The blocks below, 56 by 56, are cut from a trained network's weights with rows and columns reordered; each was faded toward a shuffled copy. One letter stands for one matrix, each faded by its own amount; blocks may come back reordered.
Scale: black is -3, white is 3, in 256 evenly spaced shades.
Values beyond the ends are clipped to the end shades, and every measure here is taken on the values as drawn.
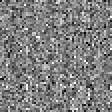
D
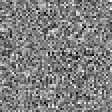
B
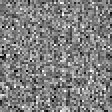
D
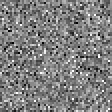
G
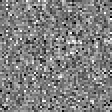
G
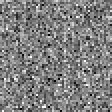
D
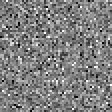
G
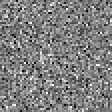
G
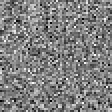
B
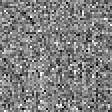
D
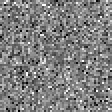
G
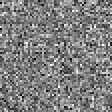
B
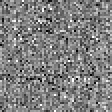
D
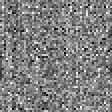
D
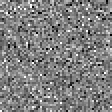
G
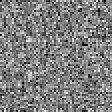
B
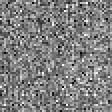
D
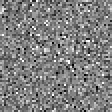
G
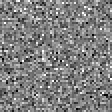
G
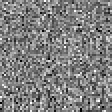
B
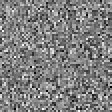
B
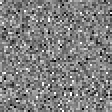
G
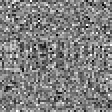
B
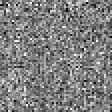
D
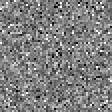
G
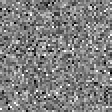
G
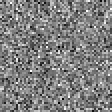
B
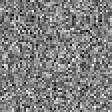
B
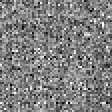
D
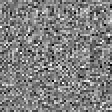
B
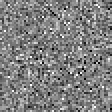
G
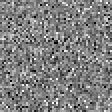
G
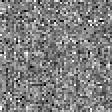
D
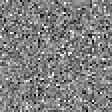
G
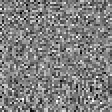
B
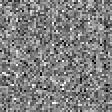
D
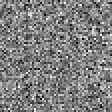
B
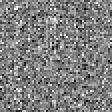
D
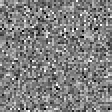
D
